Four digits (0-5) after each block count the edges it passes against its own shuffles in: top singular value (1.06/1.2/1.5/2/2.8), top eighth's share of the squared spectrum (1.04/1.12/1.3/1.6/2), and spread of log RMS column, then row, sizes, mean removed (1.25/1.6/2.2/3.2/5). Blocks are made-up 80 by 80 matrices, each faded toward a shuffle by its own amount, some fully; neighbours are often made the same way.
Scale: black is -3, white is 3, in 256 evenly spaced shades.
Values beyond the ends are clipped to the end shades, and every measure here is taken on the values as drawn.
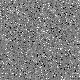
1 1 0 0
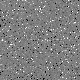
0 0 0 0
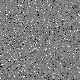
2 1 0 0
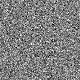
2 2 0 0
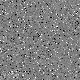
2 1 0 0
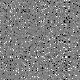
3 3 2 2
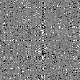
4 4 2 2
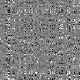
4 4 3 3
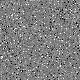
2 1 0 0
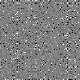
4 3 2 2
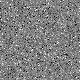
0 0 0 0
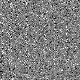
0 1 2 0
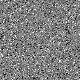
0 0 1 0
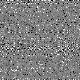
4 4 1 3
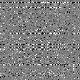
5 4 2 3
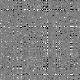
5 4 3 3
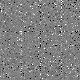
3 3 1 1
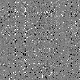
4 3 2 2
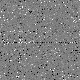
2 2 0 1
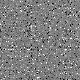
3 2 1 1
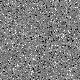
2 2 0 0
